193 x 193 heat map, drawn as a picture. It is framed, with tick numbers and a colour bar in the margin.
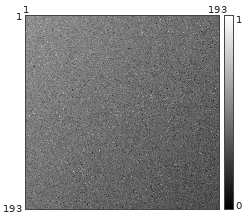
Stripes: none. Mirror symmetry: none. Grain: fine. Odd rows or columns: none. Ninth with the lowest average: bottom right. Ninth with the highest average: top left. Slope: up to the top left.
